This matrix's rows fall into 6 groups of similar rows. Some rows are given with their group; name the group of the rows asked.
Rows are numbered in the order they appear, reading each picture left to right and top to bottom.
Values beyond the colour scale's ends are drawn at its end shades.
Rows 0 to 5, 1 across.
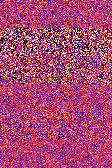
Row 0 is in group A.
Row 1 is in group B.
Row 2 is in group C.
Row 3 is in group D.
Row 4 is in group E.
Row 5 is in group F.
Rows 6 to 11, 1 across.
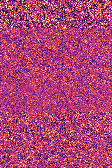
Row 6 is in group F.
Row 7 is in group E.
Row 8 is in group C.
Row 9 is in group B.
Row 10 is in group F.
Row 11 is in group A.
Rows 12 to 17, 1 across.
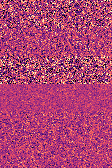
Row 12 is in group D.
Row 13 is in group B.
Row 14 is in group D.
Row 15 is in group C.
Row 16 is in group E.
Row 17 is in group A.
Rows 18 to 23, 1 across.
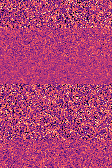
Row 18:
B
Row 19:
C
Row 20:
A
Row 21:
B
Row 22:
F
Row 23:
D
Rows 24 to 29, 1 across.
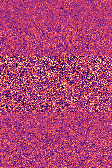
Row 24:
D
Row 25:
B
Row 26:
F
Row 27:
E
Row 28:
E
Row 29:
C
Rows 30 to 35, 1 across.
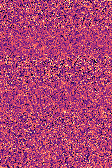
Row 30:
D
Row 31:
D
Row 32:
F
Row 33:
F
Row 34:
C
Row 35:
B
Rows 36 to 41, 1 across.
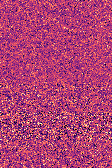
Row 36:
F
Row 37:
A
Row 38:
D
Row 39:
E
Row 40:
E
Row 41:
F
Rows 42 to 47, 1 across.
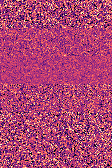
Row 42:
F
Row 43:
F
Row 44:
C
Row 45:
C
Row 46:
B
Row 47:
F
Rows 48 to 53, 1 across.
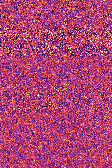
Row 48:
A
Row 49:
F
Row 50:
E
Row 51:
E
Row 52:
F
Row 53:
A
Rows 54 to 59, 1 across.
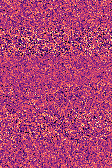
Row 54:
C
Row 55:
E
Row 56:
C
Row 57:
D
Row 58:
F
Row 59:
B
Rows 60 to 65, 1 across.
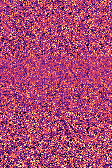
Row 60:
C
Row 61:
B
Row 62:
B
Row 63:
E
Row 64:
B
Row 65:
A
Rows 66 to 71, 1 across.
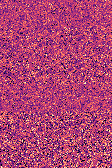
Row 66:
F
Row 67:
D
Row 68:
D
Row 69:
C
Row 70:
D
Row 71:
C
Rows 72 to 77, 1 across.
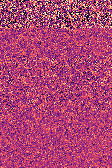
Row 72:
B
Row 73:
A
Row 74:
F
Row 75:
D
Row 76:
B
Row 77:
C
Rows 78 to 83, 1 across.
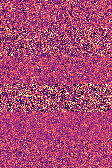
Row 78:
B
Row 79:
F
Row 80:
A
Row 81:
F
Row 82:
E
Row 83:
E
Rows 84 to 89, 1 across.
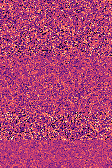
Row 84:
D
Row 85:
E
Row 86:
D
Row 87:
E
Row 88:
F
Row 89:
A
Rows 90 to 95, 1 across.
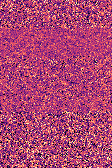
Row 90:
B
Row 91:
A
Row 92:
F
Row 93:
C
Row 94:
B
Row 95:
A
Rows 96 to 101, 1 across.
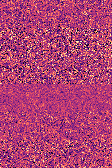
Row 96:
E
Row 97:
B
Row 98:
E
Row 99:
D
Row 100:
F
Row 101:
D
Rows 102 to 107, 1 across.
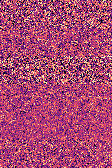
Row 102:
C
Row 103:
E
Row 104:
D
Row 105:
C
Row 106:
B
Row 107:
F
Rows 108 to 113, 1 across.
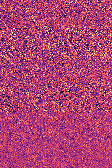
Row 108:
D
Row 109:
B
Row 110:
C
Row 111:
D
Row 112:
F
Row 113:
D
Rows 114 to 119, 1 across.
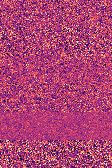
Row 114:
C
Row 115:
B
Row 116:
D
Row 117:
A
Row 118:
E
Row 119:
F
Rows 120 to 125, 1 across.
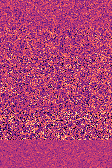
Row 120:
E
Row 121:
F
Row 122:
C
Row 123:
B
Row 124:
D
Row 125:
C
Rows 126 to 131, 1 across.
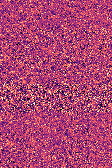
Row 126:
A
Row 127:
C
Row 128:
A
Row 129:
C
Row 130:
B
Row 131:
B
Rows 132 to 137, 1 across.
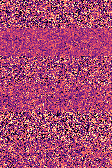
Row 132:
E
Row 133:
E
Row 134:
E
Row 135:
D
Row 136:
B
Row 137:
D
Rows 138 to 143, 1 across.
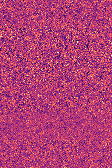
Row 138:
D
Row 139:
B
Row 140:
C
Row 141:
E
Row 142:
D
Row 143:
C
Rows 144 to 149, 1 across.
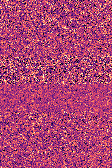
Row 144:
F
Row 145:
C
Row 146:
D
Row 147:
A
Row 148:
A
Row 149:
C
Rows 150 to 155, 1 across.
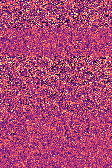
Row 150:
E
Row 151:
B
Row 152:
F
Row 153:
F
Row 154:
B
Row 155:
A
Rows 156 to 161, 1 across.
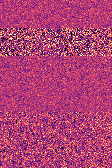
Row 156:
A
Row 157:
B
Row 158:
C
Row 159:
E
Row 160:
F
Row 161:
C
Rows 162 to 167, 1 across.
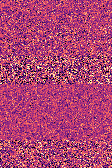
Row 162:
E
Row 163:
C
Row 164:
E
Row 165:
E
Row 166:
F
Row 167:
A
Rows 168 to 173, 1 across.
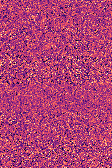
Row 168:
D
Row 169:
B
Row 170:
B
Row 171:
F
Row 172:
B
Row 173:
C
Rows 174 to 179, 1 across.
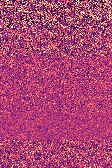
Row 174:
F
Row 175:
F
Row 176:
B
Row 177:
C
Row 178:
A
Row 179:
A
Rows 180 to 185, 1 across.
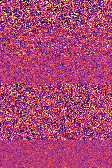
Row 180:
E
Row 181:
A
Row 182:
C
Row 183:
B
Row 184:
F
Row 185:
C
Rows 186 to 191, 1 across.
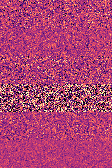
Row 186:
C
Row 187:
B
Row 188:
E
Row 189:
D
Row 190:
B
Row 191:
F
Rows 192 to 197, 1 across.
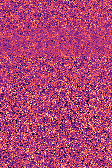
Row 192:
A
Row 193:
D
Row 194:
C
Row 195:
B
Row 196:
F
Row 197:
D
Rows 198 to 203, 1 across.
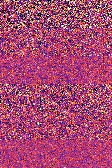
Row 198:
A
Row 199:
A
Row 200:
E
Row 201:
F
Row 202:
E
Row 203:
F
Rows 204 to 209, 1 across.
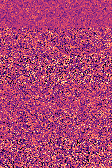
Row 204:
D
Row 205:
F
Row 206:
D
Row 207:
C
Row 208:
C
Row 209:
B
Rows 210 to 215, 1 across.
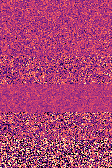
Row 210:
E
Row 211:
C
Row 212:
D
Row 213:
E
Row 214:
D
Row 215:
E
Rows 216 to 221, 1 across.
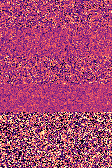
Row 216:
E
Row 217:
B
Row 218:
F
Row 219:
A
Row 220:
D
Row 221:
E
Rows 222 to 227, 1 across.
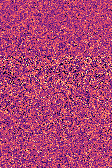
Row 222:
A
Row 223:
E
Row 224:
D
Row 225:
B
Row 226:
C
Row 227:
E
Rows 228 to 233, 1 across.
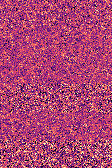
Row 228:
F
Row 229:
D
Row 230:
A
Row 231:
C
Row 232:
E
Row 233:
F
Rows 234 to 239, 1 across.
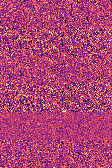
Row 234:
B
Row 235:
F
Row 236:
F
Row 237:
F
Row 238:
E
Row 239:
E
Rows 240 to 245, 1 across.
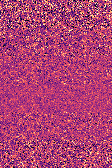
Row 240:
F
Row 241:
D
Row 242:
A
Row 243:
A
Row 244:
A
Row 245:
A
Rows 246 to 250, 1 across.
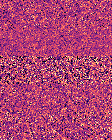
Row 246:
D
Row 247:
D
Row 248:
B
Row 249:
B
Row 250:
F
